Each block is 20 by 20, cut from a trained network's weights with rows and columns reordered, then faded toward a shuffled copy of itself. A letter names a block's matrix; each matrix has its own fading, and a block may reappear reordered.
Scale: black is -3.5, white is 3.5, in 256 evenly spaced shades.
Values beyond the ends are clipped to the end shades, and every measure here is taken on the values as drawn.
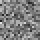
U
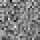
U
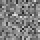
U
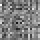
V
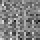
V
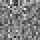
U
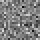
U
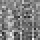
V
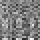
V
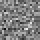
U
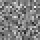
U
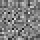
U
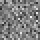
U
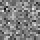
U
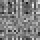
V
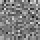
U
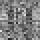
V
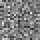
U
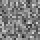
U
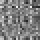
V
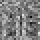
V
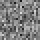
U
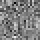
U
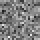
V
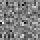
V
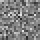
U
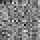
V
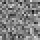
U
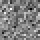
U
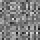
V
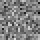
U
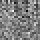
V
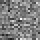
V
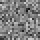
U
